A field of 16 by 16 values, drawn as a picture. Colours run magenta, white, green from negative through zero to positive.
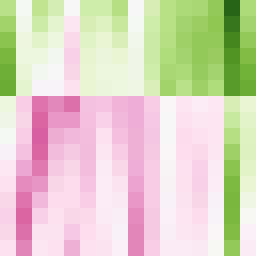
Calmest part: top middle. Seam: horizontal, 40% of the way down, the top part higher. Mirror symmetry: none. Ninth with the highest average: top right.
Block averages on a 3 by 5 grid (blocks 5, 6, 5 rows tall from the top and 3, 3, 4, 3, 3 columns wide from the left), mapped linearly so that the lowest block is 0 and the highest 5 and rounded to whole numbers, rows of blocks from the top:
32345 / 10123 / 01113
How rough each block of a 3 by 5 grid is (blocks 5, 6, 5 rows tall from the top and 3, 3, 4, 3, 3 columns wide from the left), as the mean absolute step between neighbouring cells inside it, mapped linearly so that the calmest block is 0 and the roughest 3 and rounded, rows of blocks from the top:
2 2 1 0 2 / 2 1 1 1 2 / 2 0 1 0 3
